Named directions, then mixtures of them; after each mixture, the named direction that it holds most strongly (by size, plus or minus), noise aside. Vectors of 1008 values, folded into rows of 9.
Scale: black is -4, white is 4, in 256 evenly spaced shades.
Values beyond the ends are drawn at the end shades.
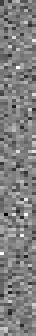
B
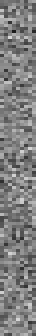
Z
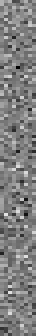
B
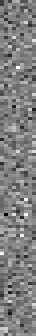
B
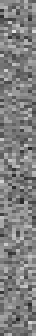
Z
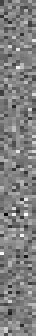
B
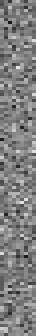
B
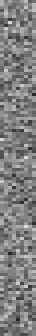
Z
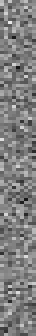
B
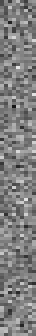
B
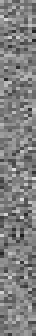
Z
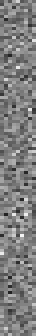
B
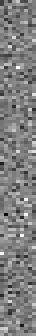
B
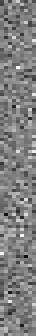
B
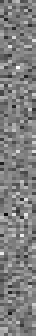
B
